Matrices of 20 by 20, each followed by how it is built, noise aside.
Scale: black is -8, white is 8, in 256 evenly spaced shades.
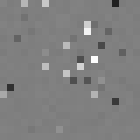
sparse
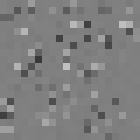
sparse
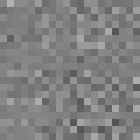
low rank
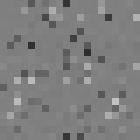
sparse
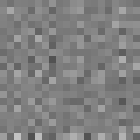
low rank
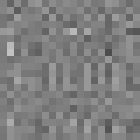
low rank
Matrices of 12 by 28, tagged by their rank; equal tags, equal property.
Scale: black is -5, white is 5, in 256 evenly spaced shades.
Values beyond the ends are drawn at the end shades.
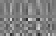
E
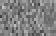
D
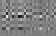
E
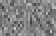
D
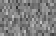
D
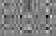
E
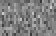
D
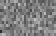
D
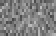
D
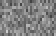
D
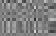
E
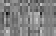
E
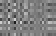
E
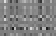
E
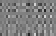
E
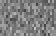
D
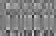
E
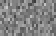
D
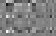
E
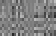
E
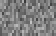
D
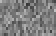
D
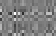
E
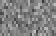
D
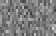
D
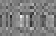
E
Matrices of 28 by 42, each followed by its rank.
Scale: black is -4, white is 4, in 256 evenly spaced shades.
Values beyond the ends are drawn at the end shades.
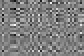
three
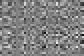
three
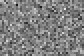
full rank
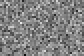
full rank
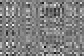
three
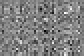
five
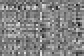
five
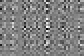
three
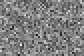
full rank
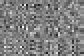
five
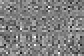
five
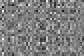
five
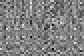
five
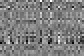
three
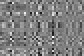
three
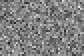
full rank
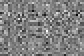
five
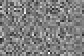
five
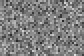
full rank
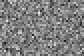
full rank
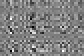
three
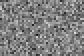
full rank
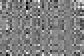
three
